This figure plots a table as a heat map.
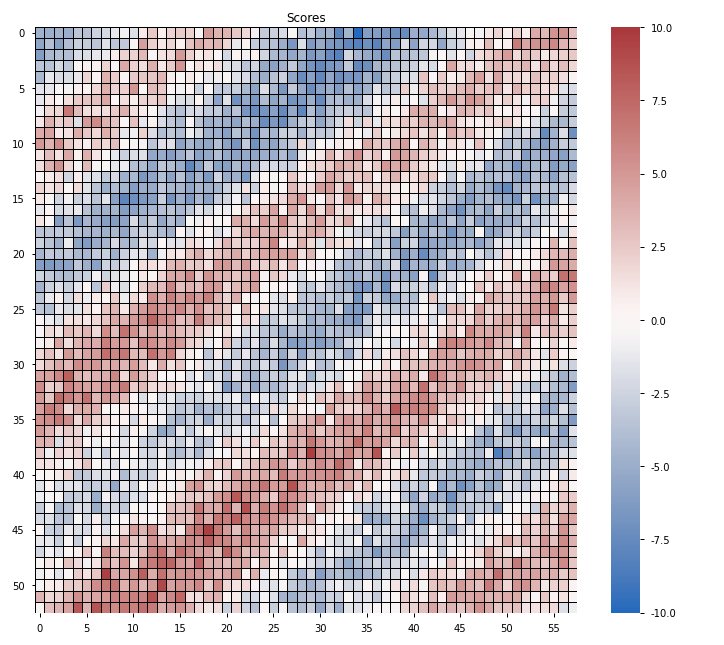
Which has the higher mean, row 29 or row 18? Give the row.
29
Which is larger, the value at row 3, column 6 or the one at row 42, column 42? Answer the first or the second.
the first
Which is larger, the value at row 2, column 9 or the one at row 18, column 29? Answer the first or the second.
the second
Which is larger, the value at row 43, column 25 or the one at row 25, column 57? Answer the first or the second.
the first
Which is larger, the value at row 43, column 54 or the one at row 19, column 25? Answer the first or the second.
the second
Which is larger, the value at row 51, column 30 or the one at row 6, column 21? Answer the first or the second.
the first
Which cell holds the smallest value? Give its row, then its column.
0, 34
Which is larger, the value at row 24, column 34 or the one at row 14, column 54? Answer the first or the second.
the second
